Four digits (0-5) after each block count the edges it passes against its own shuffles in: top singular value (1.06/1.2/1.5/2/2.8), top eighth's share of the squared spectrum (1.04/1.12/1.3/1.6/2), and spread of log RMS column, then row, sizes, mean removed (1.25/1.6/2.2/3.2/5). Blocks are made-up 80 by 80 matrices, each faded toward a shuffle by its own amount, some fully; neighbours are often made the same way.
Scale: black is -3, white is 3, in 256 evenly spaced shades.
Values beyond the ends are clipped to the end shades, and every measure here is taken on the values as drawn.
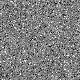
2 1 0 0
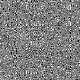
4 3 2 1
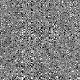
4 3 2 1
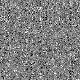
3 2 2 1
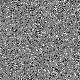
0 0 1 0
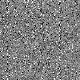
1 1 2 0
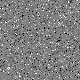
1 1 0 0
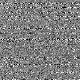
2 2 0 4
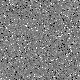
0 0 0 0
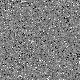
1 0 0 0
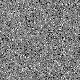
2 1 0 0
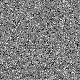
1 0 0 0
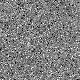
2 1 0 0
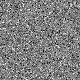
1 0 0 0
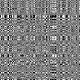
5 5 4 4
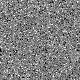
1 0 0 0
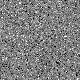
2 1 0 0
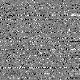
3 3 0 3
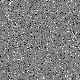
1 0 0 0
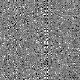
4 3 3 0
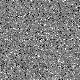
0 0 0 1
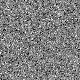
0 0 0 0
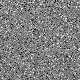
0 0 0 0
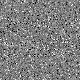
0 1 0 1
